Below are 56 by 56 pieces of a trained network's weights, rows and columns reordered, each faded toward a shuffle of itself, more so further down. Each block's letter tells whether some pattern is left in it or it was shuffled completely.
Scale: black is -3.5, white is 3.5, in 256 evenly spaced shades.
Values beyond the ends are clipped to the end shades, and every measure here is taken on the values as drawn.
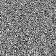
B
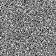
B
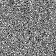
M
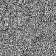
B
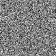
B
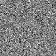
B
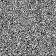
M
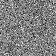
M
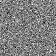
M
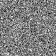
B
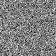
M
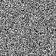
B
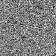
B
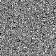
B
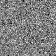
B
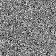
B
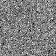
M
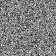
B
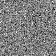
M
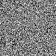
B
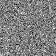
M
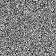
B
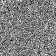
M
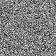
M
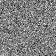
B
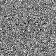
B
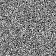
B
